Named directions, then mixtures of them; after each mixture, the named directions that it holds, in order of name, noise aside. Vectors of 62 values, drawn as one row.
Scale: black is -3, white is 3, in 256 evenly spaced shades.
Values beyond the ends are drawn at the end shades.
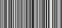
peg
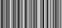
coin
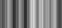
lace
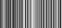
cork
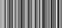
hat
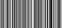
peg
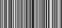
peg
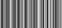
coin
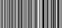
coin, hat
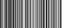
cork, peg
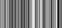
hat, lace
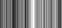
cork, lace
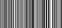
peg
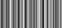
coin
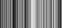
cork, lace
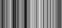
coin, lace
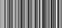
hat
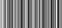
hat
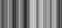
lace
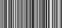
peg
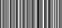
coin, hat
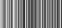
cork, hat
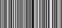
peg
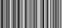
coin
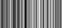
coin, lace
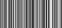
peg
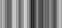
lace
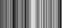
cork, lace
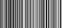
cork, peg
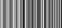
coin, cork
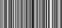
peg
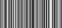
peg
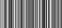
hat, peg
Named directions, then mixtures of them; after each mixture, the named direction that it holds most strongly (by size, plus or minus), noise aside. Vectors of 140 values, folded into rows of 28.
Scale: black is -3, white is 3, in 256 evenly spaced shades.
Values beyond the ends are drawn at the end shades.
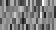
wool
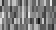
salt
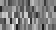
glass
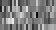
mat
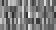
salt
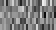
wool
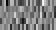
wool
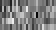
mat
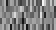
wool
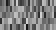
wool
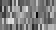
mat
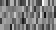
wool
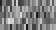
mat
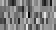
salt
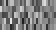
glass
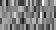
wool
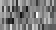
mat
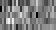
mat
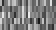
salt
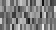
wool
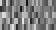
glass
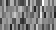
wool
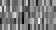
salt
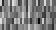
salt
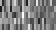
salt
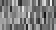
salt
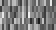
salt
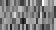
wool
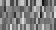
wool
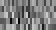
glass
